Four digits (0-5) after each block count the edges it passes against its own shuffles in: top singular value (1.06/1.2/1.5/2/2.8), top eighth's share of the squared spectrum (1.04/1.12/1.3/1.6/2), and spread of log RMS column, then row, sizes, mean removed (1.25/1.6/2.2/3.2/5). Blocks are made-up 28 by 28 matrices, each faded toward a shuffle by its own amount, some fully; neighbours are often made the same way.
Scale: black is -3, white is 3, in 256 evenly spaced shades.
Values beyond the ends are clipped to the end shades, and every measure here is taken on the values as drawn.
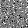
2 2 0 0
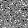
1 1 0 0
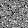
2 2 0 0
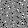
0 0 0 0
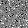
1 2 0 0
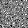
2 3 0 1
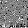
3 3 0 1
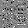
3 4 1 1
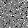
0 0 0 0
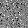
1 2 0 0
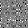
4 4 2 1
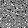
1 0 0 0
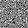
0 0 0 0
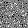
0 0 0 0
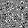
3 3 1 2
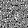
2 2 0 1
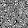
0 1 0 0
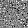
1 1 0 0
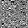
3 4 1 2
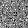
1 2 0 0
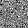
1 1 1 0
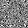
2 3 1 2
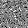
0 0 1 0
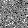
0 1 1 0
